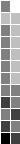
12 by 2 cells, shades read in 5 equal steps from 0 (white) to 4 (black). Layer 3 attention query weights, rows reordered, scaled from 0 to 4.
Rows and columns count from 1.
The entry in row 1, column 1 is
2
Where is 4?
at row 12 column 1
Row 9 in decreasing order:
3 2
